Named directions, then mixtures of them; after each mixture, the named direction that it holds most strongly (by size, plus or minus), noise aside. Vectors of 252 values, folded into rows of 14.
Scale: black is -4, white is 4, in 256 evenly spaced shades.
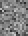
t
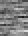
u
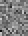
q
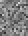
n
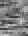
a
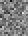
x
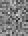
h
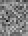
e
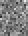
e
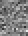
n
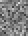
n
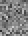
q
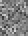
n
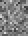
n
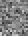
q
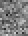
a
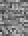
q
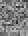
e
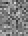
h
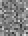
t
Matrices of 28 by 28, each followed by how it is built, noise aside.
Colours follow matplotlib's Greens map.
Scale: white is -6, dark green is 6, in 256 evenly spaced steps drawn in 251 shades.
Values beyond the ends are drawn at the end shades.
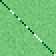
diagonal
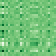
low rank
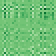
low rank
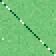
diagonal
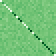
diagonal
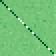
diagonal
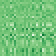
low rank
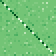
diagonal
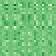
low rank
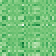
low rank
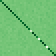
diagonal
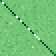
diagonal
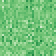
low rank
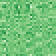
low rank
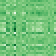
low rank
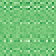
low rank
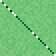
diagonal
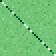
diagonal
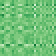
low rank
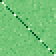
diagonal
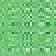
low rank
